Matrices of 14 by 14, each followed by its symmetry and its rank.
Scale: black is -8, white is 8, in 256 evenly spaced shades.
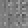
neither, rank three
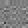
neither, rank three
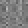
neither, rank three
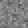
neither, full rank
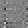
neither, rank two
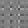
neither, rank one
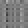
neither, rank one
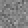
neither, full rank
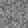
neither, full rank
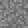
neither, full rank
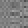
neither, rank two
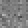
neither, rank three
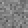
neither, full rank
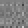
neither, rank two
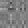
neither, rank two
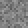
neither, full rank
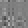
neither, rank two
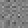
neither, rank three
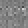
neither, rank three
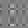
neither, rank one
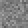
neither, full rank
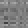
neither, rank two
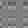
neither, rank one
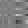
neither, rank one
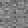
neither, rank three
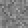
neither, full rank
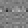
neither, rank two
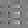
neither, rank one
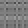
neither, rank one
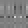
neither, rank one
